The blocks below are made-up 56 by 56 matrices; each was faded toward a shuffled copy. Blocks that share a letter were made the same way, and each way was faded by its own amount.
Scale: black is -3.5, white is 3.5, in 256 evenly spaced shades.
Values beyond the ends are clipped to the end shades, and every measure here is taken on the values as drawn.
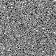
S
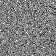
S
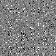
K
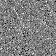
S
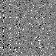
K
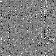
K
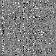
K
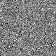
S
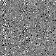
K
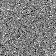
S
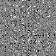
K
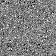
S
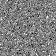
S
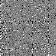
K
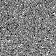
S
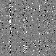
K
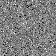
S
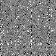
K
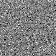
S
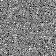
S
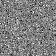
S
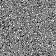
S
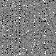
K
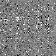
K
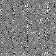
K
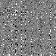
K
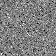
S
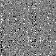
K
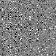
K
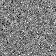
S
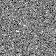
S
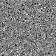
S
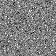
S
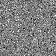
S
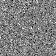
S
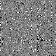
K
